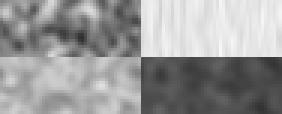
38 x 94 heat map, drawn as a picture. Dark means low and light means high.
The table splits into 2 rows of 2 panels. Panel 1,1: middling, blotchy, strong in contrast. Panel 1,2: very high, streaked downward, faint in contrast. Panel 2,1: high, blotchy. Panel 2,2: low, blotchy, faint in contrast.
